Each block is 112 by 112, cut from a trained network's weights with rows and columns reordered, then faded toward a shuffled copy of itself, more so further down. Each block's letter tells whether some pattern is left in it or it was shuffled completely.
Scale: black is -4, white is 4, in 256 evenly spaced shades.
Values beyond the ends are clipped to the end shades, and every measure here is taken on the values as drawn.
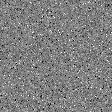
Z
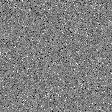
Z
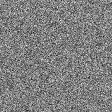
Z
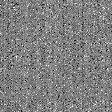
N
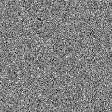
N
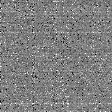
N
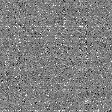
N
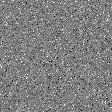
Z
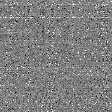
N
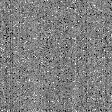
N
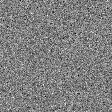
Z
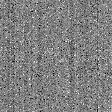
N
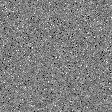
Z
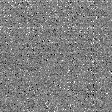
N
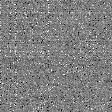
N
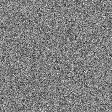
Z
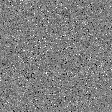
Z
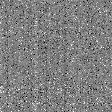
N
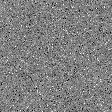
Z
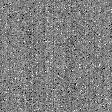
N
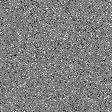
Z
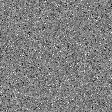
Z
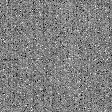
N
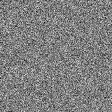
N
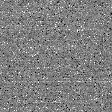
N
